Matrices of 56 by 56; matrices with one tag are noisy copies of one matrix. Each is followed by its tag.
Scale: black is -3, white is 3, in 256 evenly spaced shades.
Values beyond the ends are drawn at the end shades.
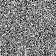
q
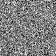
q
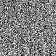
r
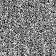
r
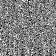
r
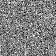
q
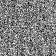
r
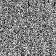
r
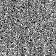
r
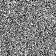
q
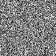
q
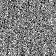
r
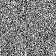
q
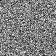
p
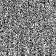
r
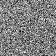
p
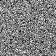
p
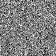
q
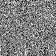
q
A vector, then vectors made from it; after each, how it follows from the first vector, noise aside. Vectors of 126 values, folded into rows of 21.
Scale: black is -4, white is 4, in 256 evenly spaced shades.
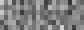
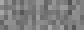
shrunk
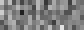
copied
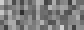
copied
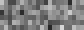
sign-scrambled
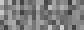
copied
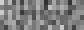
copied
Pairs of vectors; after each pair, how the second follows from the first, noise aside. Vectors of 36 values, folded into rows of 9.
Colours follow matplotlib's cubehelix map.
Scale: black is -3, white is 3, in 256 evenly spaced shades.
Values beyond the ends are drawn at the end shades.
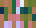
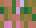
shrunk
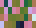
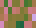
shrunk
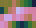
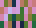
shuffled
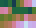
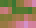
shrunk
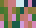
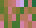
shrunk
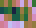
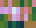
negated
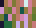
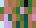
negated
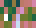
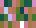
shuffled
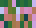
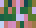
wrapped around
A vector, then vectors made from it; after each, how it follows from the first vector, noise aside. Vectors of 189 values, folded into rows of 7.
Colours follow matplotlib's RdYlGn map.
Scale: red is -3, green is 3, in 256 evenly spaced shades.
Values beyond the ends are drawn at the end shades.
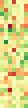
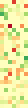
partly zeroed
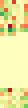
partly zeroed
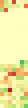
partly zeroed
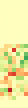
partly zeroed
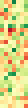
negated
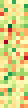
negated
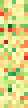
negated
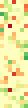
partly zeroed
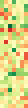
negated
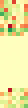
partly zeroed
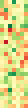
negated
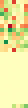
partly zeroed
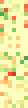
partly zeroed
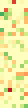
partly zeroed
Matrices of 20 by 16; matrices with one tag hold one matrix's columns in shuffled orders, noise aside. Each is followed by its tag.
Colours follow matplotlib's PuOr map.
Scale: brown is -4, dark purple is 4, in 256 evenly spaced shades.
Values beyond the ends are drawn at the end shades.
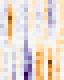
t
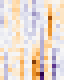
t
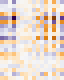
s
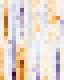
t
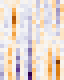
t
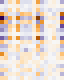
s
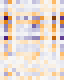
s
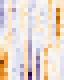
t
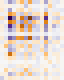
s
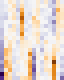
t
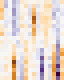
t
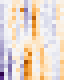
t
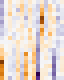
t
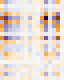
s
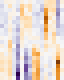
t
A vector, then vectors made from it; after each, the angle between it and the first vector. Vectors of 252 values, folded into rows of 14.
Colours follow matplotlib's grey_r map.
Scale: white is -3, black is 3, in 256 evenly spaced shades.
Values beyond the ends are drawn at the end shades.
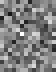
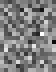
partly opposed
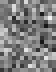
partly aligned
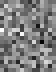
partly aligned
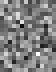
partly aligned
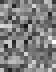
orthogonal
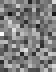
partly aligned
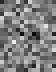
nearly opposite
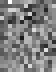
orthogonal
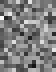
nearly opposite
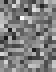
orthogonal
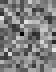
nearly opposite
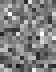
partly opposed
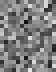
partly aligned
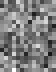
orthogonal
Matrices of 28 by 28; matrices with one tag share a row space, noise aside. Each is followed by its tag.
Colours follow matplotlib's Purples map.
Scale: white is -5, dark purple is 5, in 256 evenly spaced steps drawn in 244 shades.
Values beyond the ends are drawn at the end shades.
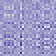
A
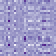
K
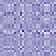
A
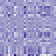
K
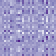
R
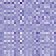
A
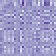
A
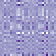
R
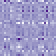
R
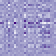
K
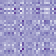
A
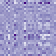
K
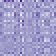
A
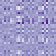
R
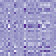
K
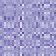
A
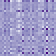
R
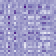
K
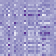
K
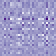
R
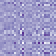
A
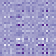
R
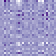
R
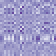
A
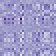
A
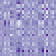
R
